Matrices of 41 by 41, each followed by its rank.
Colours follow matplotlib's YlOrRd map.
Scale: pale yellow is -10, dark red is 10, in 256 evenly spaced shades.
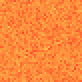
full rank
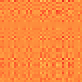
two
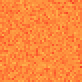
full rank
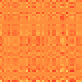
two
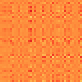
two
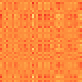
two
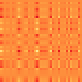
one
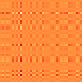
one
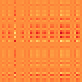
one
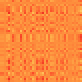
two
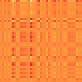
one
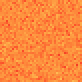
full rank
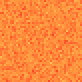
full rank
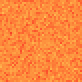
full rank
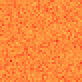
full rank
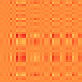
one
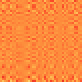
two
